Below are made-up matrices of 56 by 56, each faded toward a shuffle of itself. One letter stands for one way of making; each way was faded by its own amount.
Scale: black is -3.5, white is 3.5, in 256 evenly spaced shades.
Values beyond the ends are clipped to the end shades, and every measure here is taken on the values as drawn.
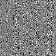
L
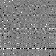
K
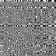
K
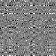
K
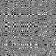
K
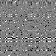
K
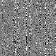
L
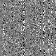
L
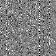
L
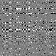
K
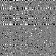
K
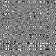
K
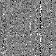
L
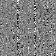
L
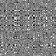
K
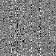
L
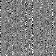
L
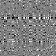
K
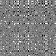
K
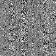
L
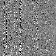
L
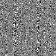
L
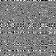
K
